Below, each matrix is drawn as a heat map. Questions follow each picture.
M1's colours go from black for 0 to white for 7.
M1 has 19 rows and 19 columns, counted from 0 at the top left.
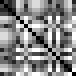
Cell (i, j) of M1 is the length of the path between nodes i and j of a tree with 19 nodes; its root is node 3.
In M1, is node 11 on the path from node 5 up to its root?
yes
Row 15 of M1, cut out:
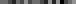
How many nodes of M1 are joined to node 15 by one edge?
3
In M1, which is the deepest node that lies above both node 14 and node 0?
2
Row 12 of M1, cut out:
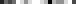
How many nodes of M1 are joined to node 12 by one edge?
1
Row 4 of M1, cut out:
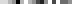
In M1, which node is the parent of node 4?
10
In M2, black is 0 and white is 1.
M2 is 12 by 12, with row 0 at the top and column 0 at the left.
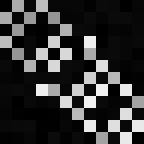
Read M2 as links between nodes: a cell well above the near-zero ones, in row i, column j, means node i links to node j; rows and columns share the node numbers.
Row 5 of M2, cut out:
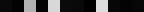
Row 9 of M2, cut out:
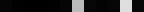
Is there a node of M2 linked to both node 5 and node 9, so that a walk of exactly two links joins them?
no
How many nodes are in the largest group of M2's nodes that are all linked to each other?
3
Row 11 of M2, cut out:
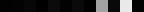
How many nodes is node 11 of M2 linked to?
2
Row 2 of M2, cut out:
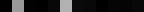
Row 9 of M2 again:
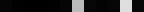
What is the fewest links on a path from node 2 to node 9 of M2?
5
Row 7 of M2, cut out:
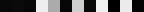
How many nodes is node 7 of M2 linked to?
5
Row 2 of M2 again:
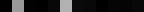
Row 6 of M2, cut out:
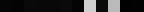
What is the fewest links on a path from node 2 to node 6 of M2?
4
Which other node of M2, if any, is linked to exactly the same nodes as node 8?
none
